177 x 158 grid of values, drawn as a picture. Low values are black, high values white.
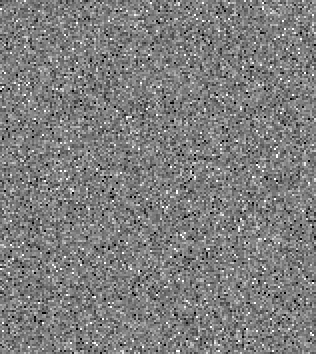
Odd rows or columns: none. Mirror symmetry: none. Seam: none. Slope: none. Histogram: heavy tails on both sides. Average level on the scale: 50%. Grain: fine.
